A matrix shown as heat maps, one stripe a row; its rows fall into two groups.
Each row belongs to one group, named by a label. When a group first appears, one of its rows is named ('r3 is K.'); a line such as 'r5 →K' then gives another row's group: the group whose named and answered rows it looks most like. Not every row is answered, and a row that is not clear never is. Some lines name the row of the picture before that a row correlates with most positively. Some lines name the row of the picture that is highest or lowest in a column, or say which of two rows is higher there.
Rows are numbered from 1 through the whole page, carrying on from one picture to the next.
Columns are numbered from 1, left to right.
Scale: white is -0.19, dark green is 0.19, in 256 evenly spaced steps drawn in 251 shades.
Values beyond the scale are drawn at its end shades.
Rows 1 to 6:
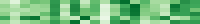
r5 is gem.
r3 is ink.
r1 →ink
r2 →ink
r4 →ink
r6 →ink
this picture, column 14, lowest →1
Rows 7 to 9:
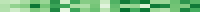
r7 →ink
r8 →gem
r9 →ink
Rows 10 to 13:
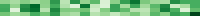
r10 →ink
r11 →gem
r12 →gem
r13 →gem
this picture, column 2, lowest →12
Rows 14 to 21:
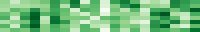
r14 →ink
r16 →gem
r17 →gem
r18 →gem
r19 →gem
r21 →gem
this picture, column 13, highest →14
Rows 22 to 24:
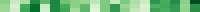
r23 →gem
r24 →gem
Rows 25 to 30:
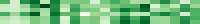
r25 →gem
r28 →gem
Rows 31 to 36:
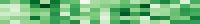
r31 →gem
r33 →ink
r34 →ink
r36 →ink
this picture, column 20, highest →35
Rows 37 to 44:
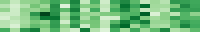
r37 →ink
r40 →ink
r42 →ink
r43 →ink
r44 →gem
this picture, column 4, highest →44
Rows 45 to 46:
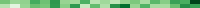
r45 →gem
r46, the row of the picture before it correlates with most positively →43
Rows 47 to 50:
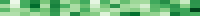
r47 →gem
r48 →gem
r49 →gem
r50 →ink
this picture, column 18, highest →50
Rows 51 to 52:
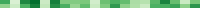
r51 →gem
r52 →gem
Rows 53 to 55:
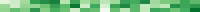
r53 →ink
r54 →ink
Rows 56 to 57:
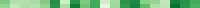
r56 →ink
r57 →ink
